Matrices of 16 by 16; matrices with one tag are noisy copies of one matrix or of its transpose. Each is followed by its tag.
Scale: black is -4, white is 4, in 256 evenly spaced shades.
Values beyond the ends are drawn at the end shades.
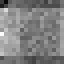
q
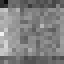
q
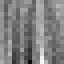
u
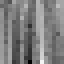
u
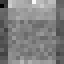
q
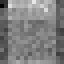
q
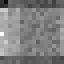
q
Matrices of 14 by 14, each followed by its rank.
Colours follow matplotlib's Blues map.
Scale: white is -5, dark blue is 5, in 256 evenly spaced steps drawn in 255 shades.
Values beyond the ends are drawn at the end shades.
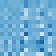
two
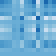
one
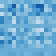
two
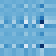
one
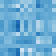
two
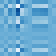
one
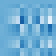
one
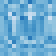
two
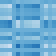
one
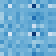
two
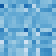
two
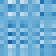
one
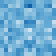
two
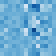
two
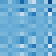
one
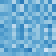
two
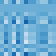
one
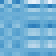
one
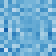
two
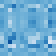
two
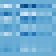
one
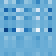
one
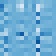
two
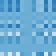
one
